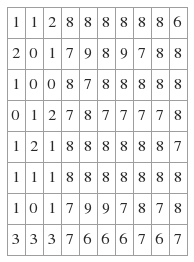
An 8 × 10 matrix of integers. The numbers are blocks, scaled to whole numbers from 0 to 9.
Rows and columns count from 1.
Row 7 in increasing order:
0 1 1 7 7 7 8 8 9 9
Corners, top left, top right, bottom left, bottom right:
1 6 3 7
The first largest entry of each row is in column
4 5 4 5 4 4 5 4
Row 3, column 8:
8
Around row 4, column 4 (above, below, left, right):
8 8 2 8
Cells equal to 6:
5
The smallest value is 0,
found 5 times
